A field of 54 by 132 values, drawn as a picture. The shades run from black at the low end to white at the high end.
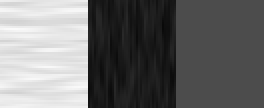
The table splits into one row of 3 panels. Panel 1,1: very high, streaked across, faint in contrast. Panel 1,2: very low, streaked downward, faint in contrast. Panel 1,3: low, flat.
